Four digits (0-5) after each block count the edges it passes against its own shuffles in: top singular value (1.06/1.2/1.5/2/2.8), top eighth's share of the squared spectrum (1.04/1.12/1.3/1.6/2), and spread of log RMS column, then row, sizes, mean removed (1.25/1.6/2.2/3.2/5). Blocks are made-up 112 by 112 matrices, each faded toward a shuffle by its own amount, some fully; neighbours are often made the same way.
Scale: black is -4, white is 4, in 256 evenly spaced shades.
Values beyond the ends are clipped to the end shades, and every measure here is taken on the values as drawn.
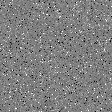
0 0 0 0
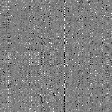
5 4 3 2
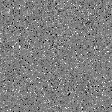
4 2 1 1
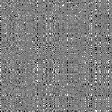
5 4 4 3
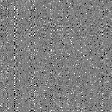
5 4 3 2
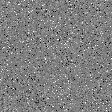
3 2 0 0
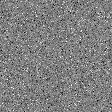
0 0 0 0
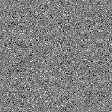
4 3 2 2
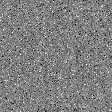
1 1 0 0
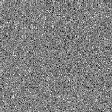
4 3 1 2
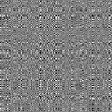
5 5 4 4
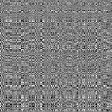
5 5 4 4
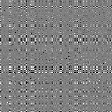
5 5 4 4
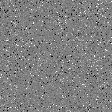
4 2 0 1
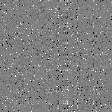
4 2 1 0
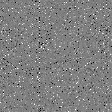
4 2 1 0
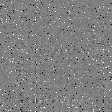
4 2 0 1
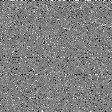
2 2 0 2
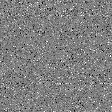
1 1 0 1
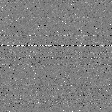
4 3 0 2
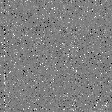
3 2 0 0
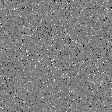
3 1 0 0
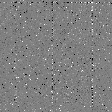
4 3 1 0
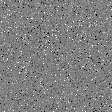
0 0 0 0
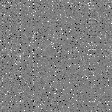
4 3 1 1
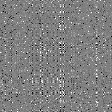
4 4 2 2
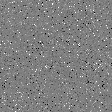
2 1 0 0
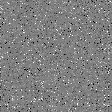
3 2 0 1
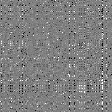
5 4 3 2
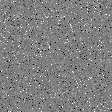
1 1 0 0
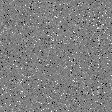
2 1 0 0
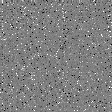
3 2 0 1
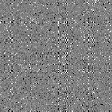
5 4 3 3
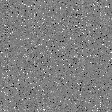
3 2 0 0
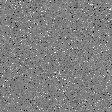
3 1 0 0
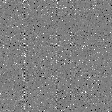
4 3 1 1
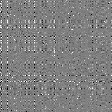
5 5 3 3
